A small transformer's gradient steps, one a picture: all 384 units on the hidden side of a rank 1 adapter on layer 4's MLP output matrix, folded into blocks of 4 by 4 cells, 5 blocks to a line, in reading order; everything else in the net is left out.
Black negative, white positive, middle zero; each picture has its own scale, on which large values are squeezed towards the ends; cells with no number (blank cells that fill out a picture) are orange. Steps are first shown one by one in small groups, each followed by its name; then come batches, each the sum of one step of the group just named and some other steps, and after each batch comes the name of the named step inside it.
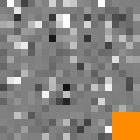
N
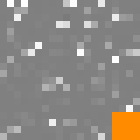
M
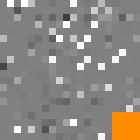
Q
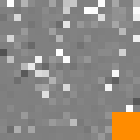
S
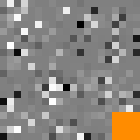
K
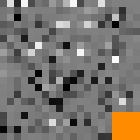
M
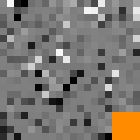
S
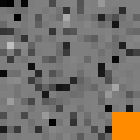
N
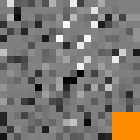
Q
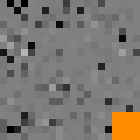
K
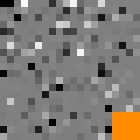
M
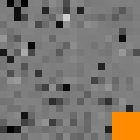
N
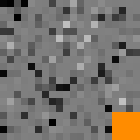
Q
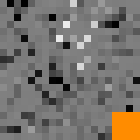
Q
